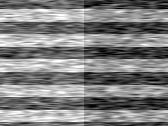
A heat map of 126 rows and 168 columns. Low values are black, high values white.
Average level on the scale: 50%. Stripes: horizontal, repeating 5 times. Seam: vertical, 50% of the way across, the left part higher.
